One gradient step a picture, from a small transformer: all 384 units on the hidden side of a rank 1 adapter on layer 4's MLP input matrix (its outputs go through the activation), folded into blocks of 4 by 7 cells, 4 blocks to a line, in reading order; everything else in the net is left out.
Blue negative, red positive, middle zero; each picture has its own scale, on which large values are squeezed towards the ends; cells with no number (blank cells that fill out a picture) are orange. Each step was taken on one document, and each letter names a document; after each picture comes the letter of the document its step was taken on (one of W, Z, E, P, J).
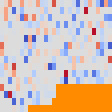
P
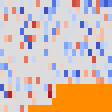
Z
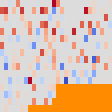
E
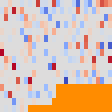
P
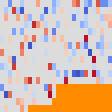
Z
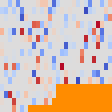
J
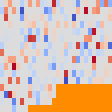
P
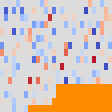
J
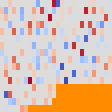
E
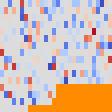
P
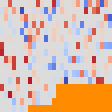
P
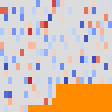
E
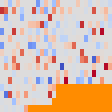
E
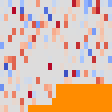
Z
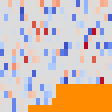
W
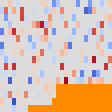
J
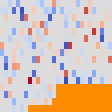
J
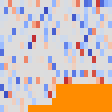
Z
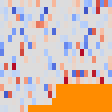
Z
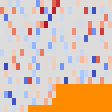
E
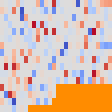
W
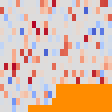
W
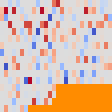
E
